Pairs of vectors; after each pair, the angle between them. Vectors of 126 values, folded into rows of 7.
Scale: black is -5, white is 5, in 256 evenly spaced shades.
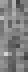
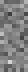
orthogonal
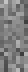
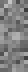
orthogonal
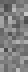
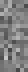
partly opposed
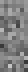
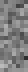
partly opposed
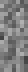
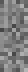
orthogonal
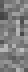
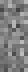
orthogonal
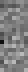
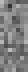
partly opposed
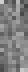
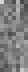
nearly parallel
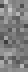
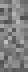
partly opposed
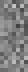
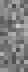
nearly opposite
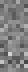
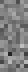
nearly opposite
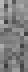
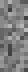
orthogonal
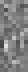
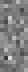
partly aligned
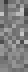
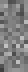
partly opposed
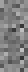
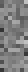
orthogonal
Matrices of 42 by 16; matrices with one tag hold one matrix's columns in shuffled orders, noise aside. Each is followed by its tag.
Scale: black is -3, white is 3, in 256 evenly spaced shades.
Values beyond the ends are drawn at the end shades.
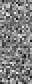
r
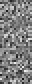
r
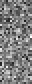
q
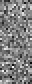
r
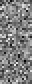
r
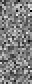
r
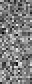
q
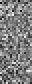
r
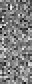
q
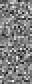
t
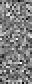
r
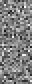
t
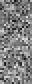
q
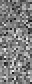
q
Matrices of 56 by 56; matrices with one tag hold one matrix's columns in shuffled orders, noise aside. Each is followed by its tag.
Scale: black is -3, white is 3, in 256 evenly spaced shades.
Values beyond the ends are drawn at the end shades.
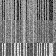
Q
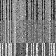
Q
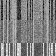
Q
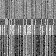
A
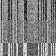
Q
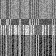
A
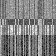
A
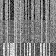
Q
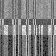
A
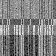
A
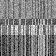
A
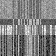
A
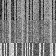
Q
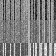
Q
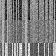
Q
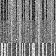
Q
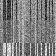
Q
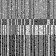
A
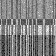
A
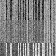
Q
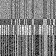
A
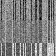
Q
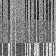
Q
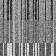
Q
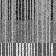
Q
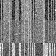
Q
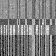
A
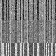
Q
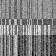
A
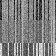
Q
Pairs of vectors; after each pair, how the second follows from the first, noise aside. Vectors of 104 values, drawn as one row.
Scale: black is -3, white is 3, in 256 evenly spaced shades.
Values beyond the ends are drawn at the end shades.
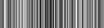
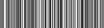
sign-scrambled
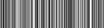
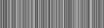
shrunk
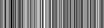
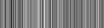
shrunk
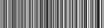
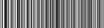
reversed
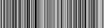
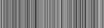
shrunk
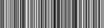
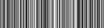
sign-scrambled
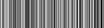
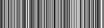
sign-scrambled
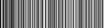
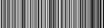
reversed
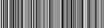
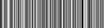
sign-scrambled
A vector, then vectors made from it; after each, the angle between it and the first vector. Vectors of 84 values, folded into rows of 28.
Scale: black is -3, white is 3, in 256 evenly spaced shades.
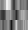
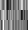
partly opposed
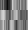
nearly opposite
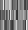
partly aligned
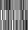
partly opposed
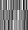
orthogonal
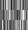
partly aligned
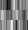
nearly opposite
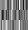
orthogonal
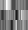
nearly parallel
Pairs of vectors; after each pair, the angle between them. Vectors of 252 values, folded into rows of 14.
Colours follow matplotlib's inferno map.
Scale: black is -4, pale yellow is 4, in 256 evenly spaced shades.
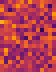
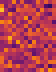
partly aligned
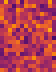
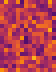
nearly parallel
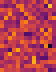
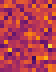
nearly opposite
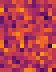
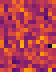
nearly parallel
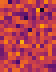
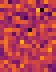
nearly parallel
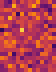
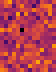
nearly opposite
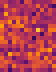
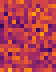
nearly opposite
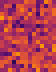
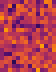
nearly parallel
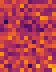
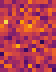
nearly opposite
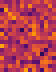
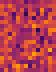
orthogonal
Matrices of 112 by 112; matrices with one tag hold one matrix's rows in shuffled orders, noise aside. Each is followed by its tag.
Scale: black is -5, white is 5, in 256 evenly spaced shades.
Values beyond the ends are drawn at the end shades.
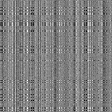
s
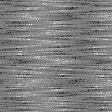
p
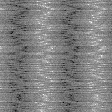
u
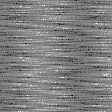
p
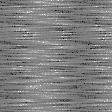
p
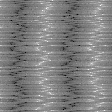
u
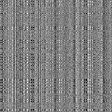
s
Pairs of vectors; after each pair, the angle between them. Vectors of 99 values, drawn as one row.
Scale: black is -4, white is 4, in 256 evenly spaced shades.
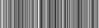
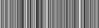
orthogonal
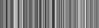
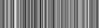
partly aligned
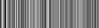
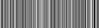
orthogonal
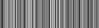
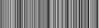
partly aligned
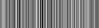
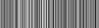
partly opposed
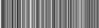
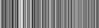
partly aligned
